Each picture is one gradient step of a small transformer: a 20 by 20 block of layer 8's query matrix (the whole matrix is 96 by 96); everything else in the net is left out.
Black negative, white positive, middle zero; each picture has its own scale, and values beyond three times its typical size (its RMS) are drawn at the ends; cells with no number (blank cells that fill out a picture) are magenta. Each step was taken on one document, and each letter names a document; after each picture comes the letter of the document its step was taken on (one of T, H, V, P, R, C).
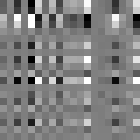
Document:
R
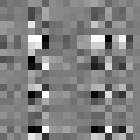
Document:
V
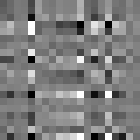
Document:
V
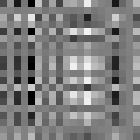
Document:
R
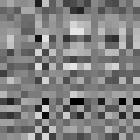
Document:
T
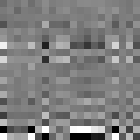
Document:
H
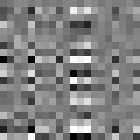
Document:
H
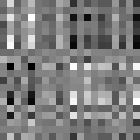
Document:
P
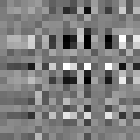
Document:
T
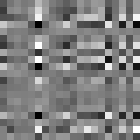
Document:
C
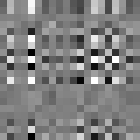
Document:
V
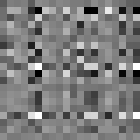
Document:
C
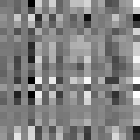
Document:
R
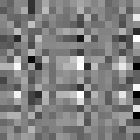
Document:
P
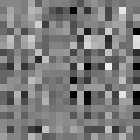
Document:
V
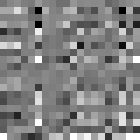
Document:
C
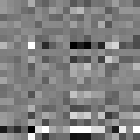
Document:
H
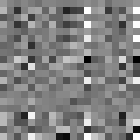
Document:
P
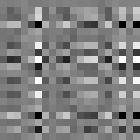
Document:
C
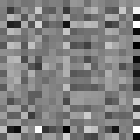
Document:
P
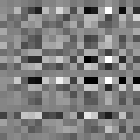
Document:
C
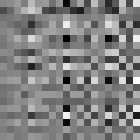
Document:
T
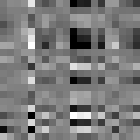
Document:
H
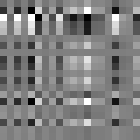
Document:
R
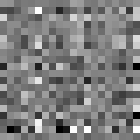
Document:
P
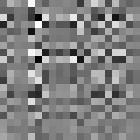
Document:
V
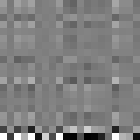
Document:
R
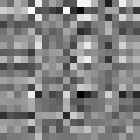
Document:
C
